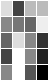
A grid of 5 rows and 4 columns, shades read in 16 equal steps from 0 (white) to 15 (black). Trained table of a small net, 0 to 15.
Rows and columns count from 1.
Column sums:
36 21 37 45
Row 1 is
2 11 4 4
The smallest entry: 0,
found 2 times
